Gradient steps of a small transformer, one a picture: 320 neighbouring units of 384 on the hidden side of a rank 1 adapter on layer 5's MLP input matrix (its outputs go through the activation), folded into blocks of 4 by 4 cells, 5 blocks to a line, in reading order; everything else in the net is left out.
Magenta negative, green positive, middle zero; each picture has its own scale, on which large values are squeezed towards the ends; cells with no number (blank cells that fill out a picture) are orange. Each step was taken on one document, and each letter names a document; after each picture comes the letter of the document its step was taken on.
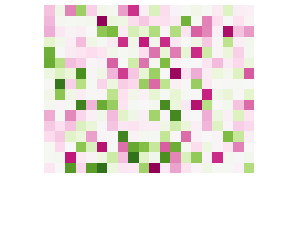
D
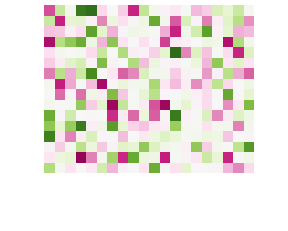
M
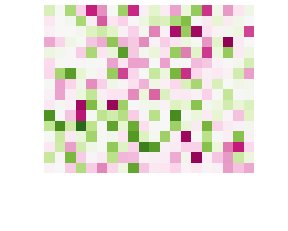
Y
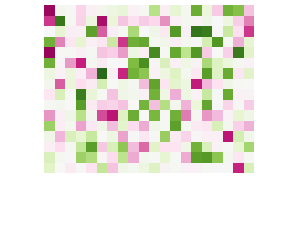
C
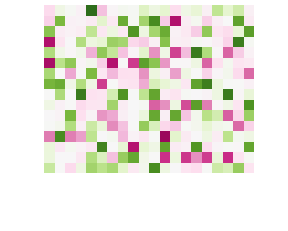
M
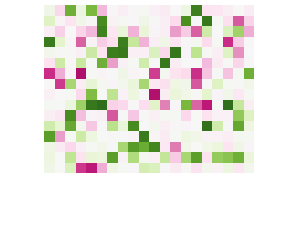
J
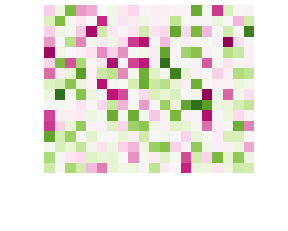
D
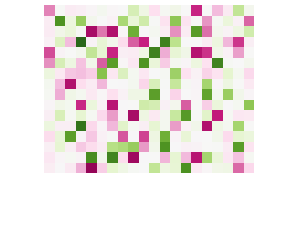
C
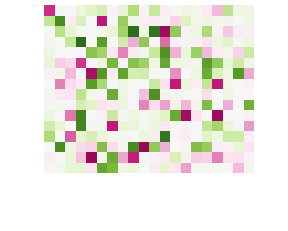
C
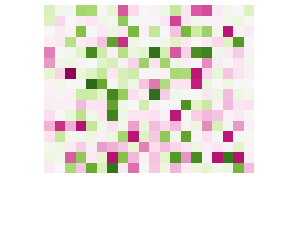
Y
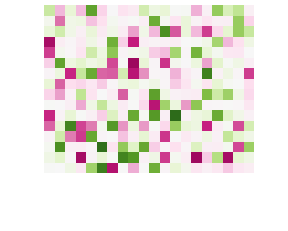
M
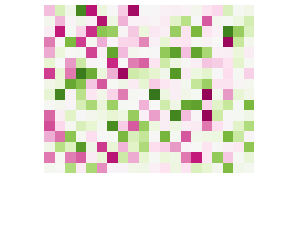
D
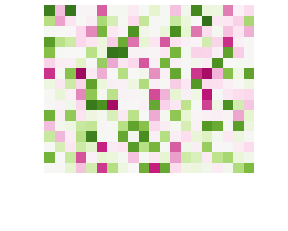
J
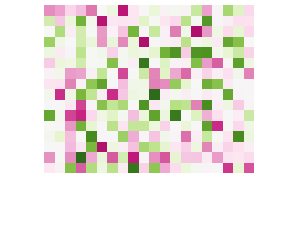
Y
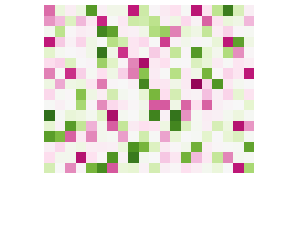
M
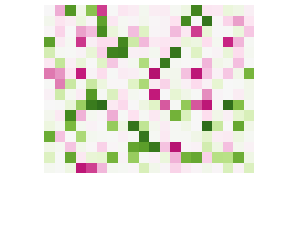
J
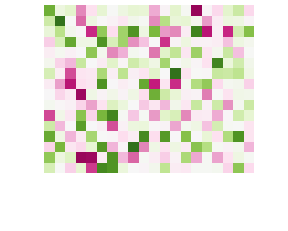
C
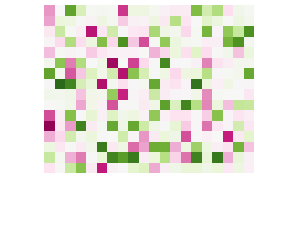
D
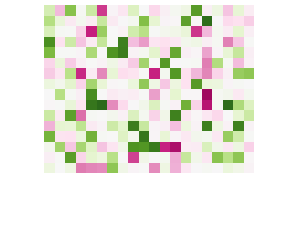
J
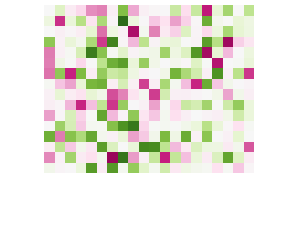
Y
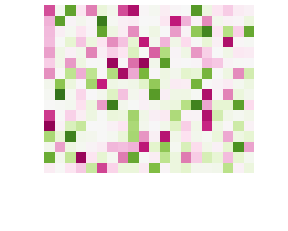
D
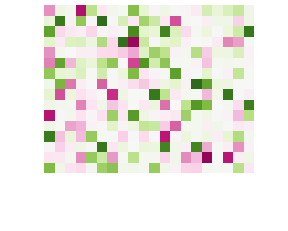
M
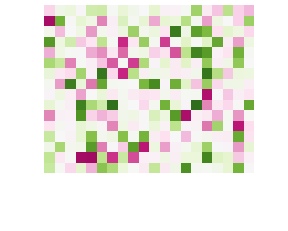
C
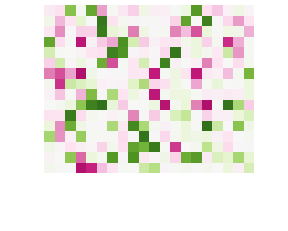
J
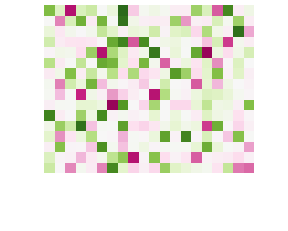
Y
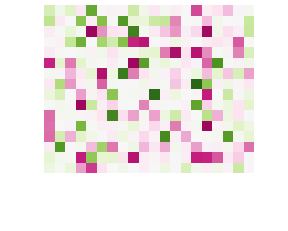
C
